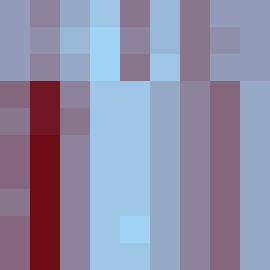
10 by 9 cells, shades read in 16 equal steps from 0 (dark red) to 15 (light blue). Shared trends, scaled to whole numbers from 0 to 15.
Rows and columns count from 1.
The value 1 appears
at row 4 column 2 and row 5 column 2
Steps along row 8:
down up up same down down down up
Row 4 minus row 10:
0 1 0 0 0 0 0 0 0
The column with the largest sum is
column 4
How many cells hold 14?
15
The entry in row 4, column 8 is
7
